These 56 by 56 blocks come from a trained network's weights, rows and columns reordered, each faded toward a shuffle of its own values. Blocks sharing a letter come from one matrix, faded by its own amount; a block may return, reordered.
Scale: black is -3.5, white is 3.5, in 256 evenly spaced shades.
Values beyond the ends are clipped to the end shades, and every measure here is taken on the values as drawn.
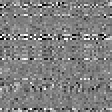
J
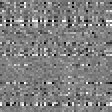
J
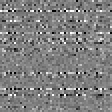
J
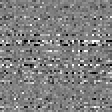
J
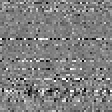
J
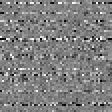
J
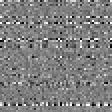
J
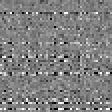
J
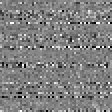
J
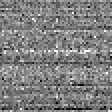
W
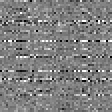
J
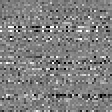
J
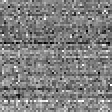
W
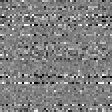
J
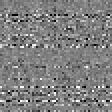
J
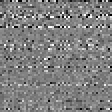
J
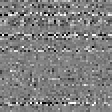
J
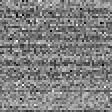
W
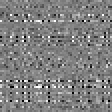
J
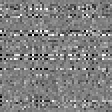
J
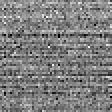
W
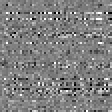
J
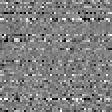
J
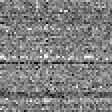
W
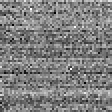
W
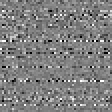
J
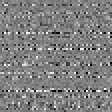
J
